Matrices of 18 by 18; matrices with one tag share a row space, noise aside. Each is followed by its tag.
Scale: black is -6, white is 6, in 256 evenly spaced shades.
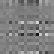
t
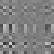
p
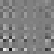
p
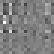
p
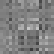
t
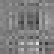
t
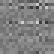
t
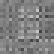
t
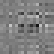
t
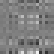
t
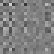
p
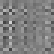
p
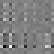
p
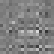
t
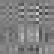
t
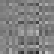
t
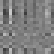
p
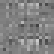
t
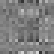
t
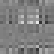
t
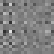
p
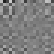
p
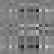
t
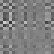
p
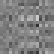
t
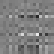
t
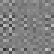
p
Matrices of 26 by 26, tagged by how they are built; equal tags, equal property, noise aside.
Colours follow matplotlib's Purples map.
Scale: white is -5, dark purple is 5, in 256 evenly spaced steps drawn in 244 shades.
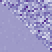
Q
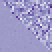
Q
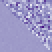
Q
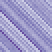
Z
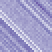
Z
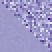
Q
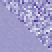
Q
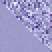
Q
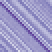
Z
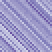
Z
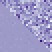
Q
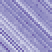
Z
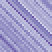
Z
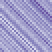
Z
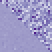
Q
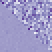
Q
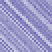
Z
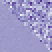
Q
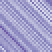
Z
